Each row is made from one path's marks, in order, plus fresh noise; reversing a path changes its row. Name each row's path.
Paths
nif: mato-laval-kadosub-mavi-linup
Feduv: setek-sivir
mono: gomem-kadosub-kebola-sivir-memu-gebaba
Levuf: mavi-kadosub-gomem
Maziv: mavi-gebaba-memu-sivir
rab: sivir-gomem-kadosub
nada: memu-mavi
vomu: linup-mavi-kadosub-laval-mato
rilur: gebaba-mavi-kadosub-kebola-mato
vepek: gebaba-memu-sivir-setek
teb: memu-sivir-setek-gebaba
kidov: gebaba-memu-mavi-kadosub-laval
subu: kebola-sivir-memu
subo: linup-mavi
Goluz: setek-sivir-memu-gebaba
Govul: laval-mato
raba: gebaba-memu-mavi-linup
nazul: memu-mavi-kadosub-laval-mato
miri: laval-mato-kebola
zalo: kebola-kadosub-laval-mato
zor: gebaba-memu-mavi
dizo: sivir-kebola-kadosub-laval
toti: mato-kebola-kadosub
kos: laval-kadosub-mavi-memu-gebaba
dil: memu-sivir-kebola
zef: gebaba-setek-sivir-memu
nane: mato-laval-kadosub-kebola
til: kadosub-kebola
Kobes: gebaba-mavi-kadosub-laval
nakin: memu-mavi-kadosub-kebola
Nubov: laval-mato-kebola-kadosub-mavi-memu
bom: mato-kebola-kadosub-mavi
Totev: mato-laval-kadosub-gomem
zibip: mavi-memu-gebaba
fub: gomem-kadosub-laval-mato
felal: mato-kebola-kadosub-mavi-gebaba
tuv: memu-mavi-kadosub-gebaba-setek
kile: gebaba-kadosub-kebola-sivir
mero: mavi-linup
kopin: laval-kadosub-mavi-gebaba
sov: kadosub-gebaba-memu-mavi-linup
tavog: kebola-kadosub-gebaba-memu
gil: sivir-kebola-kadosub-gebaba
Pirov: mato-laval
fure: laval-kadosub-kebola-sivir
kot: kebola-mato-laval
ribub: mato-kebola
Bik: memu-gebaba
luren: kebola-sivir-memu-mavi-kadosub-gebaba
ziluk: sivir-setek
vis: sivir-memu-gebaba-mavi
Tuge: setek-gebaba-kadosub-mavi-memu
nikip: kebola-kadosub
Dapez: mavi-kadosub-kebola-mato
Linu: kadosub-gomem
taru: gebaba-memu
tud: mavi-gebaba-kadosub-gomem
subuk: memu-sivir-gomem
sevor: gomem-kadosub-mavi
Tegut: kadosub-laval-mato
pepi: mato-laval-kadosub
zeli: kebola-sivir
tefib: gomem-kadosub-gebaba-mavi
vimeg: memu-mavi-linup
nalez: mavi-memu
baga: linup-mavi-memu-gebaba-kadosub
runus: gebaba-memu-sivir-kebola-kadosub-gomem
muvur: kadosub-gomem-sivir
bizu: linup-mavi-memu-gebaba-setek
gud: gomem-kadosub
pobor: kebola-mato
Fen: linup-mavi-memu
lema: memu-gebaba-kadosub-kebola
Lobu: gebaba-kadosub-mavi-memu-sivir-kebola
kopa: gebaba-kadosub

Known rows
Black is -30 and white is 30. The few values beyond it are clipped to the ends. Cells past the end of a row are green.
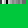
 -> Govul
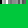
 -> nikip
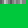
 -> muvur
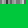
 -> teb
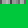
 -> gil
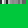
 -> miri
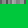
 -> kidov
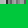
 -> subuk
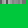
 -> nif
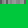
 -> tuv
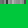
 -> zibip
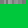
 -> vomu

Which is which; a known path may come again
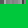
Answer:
sevor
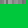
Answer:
vomu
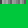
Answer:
tavog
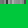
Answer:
zibip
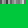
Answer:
Goluz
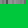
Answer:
bizu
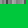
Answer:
raba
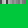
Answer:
pepi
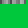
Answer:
kile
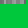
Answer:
sov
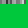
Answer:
vepek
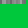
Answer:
mono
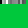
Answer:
nikip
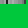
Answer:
nada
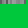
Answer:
tuv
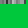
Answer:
zor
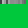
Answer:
Nubov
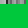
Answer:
subuk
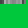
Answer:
Levuf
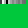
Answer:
Govul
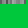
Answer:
kidov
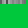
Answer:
nif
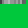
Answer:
Dapez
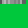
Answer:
bom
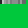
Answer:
zalo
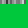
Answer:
teb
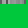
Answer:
nazul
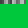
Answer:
kopa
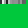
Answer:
miri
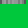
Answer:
nakin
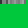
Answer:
Tuge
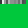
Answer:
kot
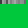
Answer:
kos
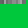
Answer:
tefib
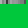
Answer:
vimeg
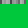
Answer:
gil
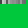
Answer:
nane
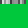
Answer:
zeli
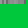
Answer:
baga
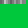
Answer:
muvur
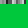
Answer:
taru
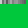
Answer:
Fen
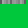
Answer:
luren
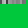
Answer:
Totev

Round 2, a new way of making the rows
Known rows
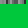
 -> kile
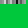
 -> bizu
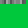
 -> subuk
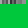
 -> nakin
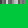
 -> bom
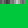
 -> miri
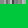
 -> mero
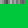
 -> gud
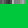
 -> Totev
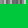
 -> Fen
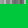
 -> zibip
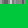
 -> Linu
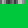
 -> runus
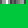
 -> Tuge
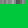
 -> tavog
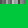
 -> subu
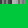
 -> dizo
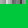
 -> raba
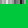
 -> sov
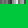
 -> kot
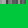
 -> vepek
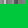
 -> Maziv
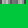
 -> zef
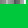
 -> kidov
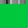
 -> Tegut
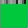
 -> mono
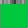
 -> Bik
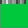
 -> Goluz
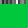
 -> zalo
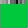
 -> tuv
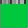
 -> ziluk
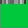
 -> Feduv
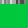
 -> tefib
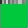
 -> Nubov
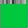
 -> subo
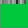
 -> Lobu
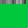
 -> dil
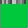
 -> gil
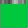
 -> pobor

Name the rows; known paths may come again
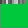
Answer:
bom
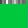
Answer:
felal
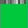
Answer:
zeli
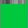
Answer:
Pirov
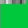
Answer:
raba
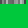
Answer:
Feduv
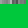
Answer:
kopa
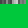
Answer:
toti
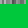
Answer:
nalez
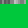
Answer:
Govul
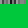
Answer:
lema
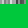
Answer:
tefib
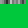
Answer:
muvur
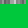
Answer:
til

